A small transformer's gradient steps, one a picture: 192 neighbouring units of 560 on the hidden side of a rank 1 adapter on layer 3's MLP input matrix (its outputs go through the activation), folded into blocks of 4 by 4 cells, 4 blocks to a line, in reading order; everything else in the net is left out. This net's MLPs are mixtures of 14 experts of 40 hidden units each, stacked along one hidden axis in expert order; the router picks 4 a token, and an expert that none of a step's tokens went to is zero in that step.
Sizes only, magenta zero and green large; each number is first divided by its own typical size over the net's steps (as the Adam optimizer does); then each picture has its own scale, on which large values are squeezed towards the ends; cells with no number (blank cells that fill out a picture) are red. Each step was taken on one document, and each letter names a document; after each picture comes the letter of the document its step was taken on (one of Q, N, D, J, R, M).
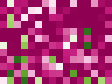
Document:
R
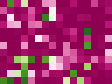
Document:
R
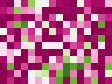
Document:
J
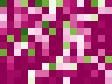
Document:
J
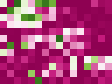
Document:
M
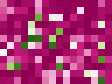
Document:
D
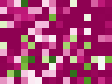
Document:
R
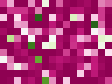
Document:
D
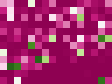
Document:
D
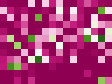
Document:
D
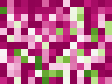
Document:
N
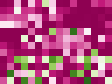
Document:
R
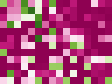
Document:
M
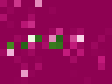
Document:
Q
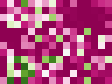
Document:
R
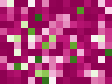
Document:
D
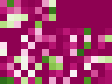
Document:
R
